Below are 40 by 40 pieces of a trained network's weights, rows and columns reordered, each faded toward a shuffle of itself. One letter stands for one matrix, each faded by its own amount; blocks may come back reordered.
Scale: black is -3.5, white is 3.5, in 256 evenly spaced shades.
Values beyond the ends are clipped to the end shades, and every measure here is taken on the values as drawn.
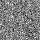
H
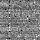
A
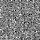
H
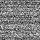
A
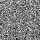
H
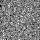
H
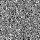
H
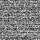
A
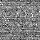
A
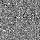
H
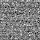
A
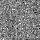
H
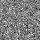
H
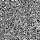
H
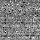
A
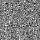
H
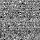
A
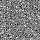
H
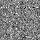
H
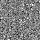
H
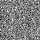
H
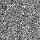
H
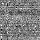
A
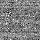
A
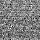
A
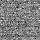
A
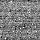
A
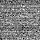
A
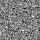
H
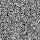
H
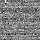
A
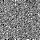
H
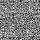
A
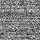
A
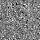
H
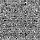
A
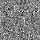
H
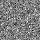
H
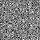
H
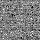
A
